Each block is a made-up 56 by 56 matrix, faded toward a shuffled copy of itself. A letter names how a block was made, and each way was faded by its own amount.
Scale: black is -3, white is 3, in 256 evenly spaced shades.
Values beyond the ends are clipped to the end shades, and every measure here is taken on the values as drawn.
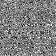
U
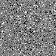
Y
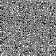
Y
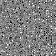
Y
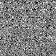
U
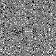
Y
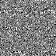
U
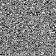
U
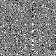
Y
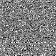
U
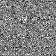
U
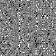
Y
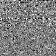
U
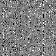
Y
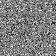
U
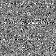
U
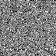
U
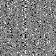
Y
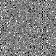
Y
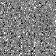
Y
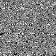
U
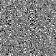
Y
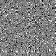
Y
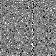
Y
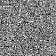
U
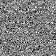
U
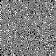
Y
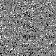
Y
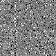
Y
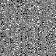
Y
